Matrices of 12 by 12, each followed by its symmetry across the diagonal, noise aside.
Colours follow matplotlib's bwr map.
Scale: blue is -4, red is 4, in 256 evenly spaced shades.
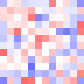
symmetric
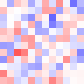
antisymmetric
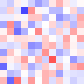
neither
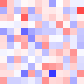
neither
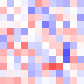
antisymmetric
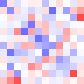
symmetric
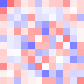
symmetric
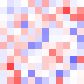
symmetric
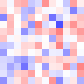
neither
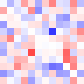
antisymmetric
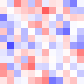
antisymmetric
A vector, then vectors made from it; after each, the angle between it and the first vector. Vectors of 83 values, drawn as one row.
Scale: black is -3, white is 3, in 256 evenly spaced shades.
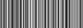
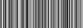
partly aligned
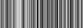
partly opposed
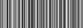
nearly opposite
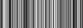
orthogonal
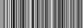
orthogonal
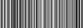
orthogonal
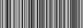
nearly opposite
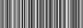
nearly opposite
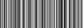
orthogonal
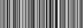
partly opposed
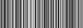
partly aligned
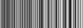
orthogonal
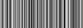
nearly opposite
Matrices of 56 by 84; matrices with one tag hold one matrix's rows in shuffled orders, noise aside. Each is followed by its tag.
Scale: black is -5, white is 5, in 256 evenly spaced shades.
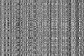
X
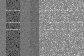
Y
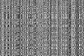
X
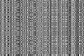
X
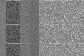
Y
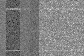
Y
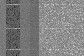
Y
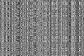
X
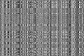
X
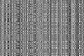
X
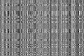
X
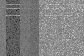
Y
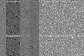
Y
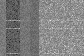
Y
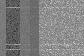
Y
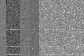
Y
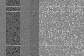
Y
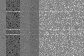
Y
